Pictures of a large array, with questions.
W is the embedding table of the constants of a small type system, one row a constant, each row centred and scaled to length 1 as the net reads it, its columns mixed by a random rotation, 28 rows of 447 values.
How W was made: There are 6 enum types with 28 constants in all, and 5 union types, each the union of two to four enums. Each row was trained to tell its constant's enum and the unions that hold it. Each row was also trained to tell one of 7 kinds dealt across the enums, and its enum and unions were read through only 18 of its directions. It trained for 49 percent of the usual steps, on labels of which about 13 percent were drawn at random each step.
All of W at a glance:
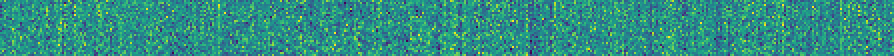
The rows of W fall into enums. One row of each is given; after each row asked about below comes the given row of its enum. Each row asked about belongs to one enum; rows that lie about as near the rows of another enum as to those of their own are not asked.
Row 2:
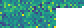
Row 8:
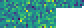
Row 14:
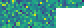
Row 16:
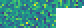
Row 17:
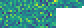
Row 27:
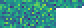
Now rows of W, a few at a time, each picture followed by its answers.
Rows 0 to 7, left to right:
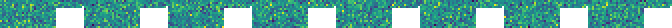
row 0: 2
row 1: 17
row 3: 16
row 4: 2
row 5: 16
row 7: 16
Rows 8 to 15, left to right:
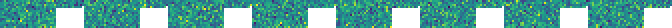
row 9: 14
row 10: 17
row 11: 2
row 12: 2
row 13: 16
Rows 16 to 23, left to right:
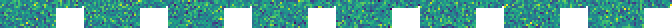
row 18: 27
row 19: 14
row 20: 8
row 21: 8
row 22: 16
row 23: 17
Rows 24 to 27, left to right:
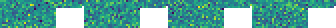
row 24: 2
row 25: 8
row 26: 27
